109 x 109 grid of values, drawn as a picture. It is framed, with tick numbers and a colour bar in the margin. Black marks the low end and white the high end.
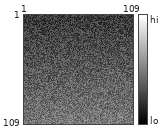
Slope: up to the bottom. Odd rows or columns: none. Grain: fine.
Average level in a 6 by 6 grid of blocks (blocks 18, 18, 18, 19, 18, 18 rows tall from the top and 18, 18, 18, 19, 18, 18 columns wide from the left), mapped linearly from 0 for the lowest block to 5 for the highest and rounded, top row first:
000000 | 111111 | 222222 | 333333 | 444444 | 555555
